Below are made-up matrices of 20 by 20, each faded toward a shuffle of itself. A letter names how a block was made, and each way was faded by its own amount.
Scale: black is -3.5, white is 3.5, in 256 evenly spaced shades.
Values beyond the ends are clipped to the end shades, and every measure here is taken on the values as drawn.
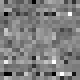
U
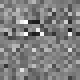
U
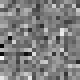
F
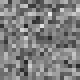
F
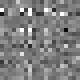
U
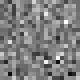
F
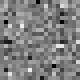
F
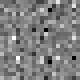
F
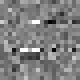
U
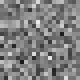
F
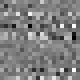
U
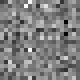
F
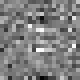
U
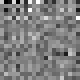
U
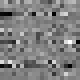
U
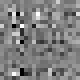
U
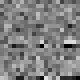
U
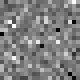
F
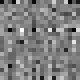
U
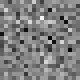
F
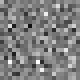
F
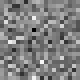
F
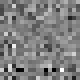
U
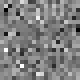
F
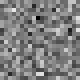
F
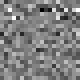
U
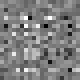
U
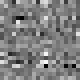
U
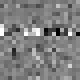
U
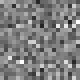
F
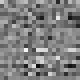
U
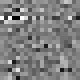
U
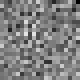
F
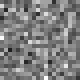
F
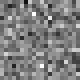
F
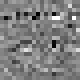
U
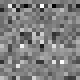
U
